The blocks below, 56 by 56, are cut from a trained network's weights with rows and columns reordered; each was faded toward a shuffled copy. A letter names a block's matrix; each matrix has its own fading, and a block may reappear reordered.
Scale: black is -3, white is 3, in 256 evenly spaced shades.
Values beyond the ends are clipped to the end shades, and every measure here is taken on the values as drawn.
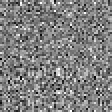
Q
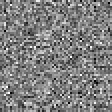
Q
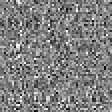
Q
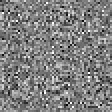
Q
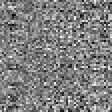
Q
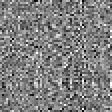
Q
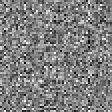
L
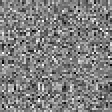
Q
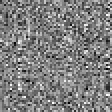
L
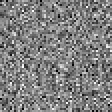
L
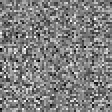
L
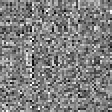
L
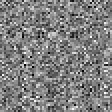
Q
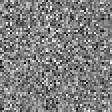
Q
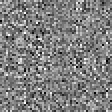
Q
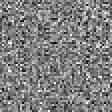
Q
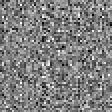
Q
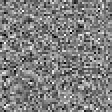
L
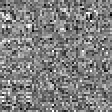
Q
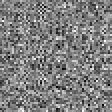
L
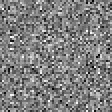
Q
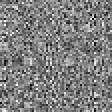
L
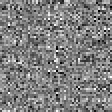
Q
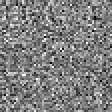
Q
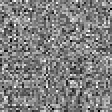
L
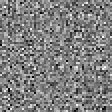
Q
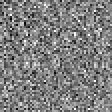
L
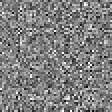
Q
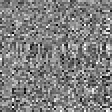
Q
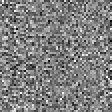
L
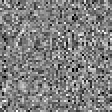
Q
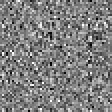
Q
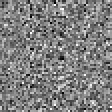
L
